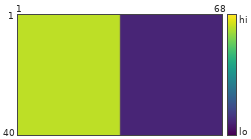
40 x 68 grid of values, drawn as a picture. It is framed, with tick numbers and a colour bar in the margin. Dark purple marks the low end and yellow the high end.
The table splits into one row of 2 panels. Panel 1,1: very high, flat. Panel 1,2: very low, flat.
